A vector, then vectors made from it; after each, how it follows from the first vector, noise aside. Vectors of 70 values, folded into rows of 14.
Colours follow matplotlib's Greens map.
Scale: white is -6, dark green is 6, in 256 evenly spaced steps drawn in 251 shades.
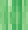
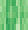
reversed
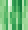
scaled up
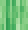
reversed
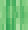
reversed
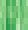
reversed
